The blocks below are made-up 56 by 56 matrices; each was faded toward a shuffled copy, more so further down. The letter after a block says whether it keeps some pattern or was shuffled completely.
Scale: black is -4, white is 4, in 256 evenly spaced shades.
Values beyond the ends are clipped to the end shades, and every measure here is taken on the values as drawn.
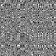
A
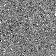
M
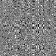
A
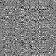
A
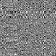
A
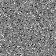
M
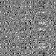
A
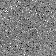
M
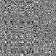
A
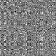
A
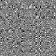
A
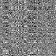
A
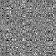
A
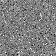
M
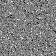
M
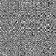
A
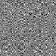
A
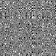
A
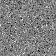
M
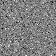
M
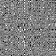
A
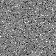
M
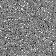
M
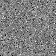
M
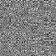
A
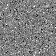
M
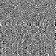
A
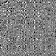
A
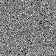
M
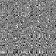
A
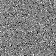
M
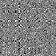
A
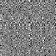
A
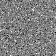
M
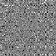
A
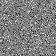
M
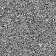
M
